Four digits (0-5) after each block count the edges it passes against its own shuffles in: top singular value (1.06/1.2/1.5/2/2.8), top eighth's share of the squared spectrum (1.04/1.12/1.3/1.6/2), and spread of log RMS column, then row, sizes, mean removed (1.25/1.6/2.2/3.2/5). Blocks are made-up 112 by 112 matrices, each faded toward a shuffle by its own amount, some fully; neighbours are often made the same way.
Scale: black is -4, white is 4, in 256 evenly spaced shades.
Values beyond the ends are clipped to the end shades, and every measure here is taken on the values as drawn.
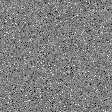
0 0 0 0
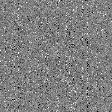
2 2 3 0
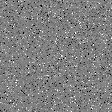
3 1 0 0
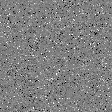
2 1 0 0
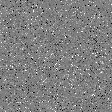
3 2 0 0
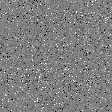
3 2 1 1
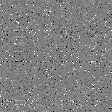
4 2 1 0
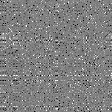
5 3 2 2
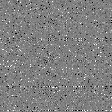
4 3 1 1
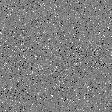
3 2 0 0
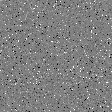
0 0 0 0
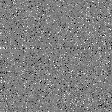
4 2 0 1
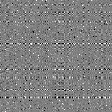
5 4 3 3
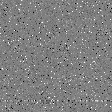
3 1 0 0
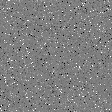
0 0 0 0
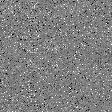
2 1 0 0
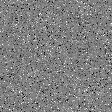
2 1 0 0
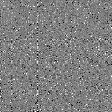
4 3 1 1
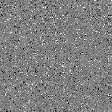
4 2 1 1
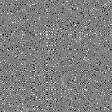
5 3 2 2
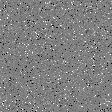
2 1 0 0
